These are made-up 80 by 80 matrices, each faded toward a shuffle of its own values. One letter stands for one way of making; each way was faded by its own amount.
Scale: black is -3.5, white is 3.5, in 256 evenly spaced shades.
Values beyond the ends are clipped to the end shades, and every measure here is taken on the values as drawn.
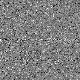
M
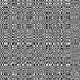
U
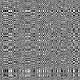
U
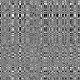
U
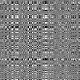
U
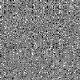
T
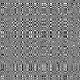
U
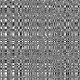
U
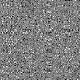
T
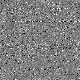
M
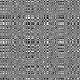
U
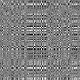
U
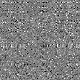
T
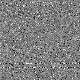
M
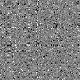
T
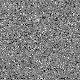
M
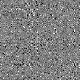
T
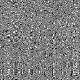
T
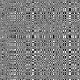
U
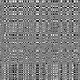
U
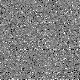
M
